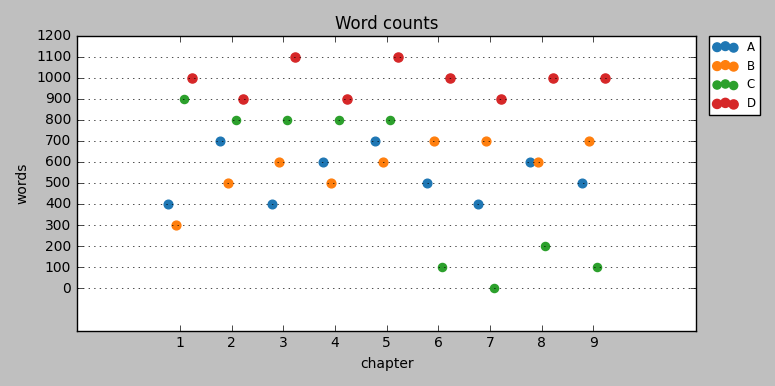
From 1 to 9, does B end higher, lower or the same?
higher
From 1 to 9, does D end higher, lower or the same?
the same
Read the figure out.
Title: Word counts
x-axis: chapter, ticks 1 2 3 4 5 6 7 8 9
y-axis: words, ticks 0 100 200 300 400 500 600 700 800 900 1000 1100 1200
Legend: A, B, C, D
Values:
A: 400 700 400 600 700 500 400 600 500
B: 300 500 600 500 600 700 700 600 700
C: 900 800 800 800 800 100 0 200 100
D: 1000 900 1100 900 1100 1000 900 1000 1000
